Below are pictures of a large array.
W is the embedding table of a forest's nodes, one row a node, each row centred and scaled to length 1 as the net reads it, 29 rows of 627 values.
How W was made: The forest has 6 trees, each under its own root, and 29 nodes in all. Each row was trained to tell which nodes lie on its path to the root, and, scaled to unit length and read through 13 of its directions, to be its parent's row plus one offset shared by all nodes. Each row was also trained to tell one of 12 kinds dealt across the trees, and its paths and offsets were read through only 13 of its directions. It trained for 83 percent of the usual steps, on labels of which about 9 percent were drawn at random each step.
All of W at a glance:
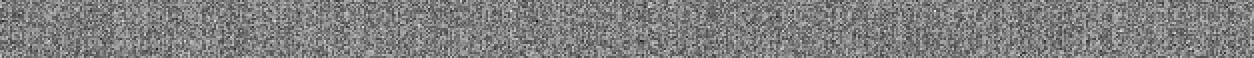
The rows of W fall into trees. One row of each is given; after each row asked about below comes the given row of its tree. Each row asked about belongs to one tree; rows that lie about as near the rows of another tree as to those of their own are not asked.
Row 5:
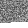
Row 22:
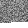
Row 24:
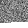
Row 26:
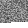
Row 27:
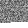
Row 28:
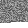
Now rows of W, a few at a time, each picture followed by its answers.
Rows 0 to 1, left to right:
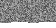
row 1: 28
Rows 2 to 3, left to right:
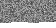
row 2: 27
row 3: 28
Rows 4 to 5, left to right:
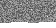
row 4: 5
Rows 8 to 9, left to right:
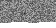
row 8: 24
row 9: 5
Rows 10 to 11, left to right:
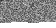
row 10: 24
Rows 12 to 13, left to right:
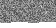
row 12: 28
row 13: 22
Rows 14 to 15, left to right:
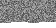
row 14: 27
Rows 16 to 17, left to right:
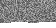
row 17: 24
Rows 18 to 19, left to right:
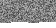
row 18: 27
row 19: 26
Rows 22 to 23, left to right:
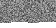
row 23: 24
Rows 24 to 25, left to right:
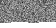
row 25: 26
